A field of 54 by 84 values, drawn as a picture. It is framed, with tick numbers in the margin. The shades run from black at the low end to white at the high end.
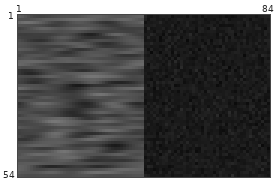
It is made of 1 by 2 panels. Panel 1,1: low, streaked across. Panel 1,2: very low, fine-grained, faint in contrast.
